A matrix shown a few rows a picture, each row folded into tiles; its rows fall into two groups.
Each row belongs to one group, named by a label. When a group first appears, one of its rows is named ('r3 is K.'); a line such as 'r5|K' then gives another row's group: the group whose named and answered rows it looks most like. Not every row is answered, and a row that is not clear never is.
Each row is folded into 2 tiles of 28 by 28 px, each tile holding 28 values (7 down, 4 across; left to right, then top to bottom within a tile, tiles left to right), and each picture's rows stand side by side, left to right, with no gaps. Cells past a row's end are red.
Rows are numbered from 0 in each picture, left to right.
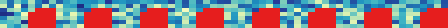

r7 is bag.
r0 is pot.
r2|bag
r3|bag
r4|bag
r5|bag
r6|bag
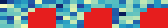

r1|pot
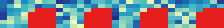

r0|pot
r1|bag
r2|pot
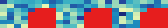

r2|pot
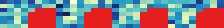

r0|bag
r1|pot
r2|pot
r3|bag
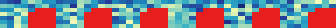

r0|bag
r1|bag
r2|bag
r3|bag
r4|bag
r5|pot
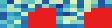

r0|pot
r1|pot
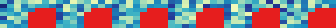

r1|pot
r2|pot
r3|pot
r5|pot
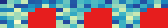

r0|bag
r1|bag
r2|bag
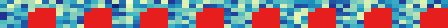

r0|pot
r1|bag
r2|pot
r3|pot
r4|pot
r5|bag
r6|pot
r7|pot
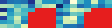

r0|bag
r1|pot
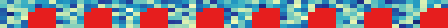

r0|pot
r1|bag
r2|bag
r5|pot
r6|bag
